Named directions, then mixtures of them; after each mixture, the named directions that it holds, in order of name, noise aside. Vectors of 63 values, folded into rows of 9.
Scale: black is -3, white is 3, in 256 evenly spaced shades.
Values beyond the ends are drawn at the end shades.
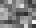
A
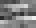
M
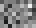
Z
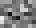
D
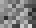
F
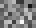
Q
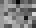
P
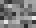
A, M, Z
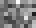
P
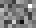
Q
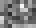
D, Z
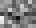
D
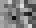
A, D, F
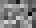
F, M, P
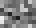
D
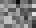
P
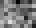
P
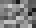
F, M, P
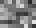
A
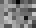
P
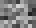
F, M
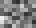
D, P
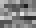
M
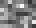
A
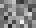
Q, Z
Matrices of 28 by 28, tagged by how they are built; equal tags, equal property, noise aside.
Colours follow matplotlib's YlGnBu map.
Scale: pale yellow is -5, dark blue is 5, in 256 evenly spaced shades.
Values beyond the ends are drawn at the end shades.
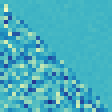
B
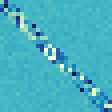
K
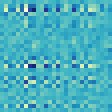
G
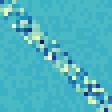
K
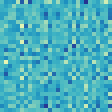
G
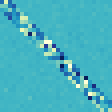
K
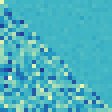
B
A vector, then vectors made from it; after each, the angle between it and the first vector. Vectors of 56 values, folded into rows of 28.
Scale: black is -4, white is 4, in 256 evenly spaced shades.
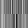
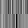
nearly parallel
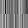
orthogonal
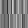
partly opposed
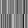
orthogonal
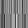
nearly opposite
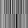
nearly parallel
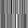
nearly opposite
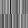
orthogonal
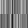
orthogonal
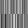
partly opposed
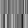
orthogonal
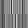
nearly opposite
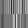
nearly opposite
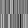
orthogonal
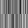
partly aligned
